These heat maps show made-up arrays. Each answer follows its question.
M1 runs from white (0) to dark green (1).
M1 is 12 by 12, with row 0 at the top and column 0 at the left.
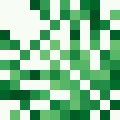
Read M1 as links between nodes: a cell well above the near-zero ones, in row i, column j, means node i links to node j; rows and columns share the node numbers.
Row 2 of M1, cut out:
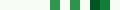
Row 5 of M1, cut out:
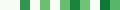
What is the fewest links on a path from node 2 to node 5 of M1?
1
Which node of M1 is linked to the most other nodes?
node 7
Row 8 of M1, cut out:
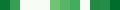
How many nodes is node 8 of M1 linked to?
8
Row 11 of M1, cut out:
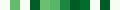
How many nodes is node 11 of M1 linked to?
8
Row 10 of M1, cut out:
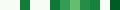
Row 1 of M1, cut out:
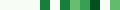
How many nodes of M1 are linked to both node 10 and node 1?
5
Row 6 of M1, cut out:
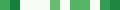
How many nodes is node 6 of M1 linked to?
7
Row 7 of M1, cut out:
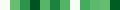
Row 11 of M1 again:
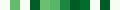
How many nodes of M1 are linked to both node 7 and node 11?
7
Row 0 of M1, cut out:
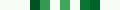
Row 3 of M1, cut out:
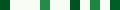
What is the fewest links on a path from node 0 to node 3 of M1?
1
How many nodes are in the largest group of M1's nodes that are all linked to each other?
6
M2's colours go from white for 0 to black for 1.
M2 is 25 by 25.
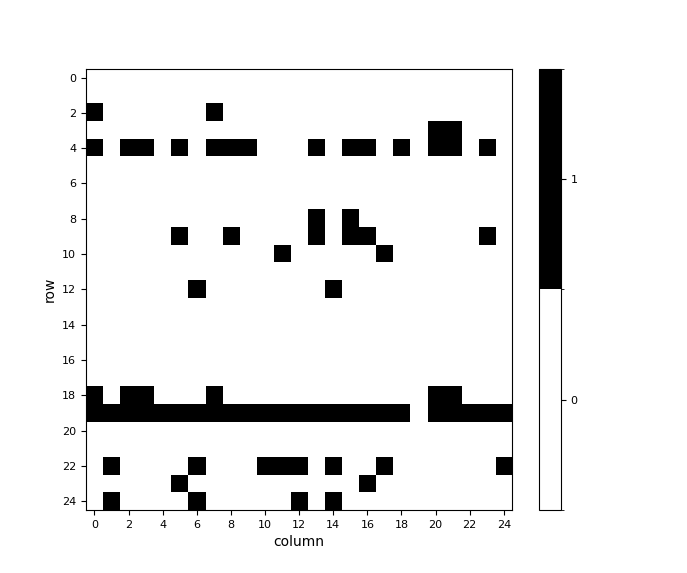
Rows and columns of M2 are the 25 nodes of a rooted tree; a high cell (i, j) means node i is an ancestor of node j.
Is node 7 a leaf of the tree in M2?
yes
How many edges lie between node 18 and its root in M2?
2
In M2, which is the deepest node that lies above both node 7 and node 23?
4
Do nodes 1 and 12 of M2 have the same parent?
yes
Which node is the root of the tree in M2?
19
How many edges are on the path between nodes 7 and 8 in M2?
5
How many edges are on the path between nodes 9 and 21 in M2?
4
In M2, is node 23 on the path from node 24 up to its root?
no
